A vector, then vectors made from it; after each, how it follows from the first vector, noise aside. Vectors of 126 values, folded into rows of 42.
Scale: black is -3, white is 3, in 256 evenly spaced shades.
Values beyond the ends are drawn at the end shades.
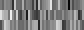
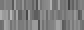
shrunk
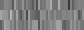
shrunk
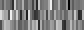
copied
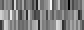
copied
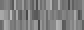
shrunk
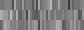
shrunk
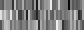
copied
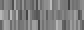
shrunk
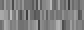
shrunk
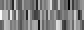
copied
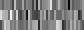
copied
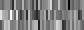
copied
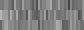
shrunk
